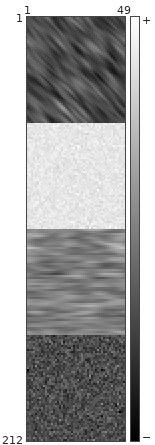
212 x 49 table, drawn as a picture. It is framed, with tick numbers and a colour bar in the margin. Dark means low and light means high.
The table splits into 4 rows of 1 panel. Panel 1,1: low, slanting down to the right. Panel 2,1: very high, fine-grained, faint in contrast. Panel 3,1: middling, streaked across. Panel 4,1: low, fine-grained.
